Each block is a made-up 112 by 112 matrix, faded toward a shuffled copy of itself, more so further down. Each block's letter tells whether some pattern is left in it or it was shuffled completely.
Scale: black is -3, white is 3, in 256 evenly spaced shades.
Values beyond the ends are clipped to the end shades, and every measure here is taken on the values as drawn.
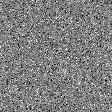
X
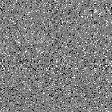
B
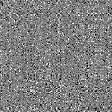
B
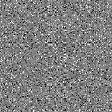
B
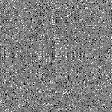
B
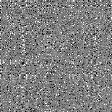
B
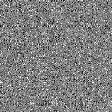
B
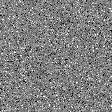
X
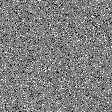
X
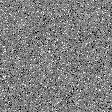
X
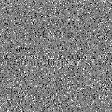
B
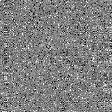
B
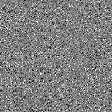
B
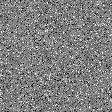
X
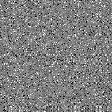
B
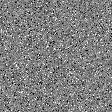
X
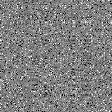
B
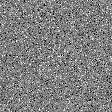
X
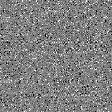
B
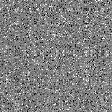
B
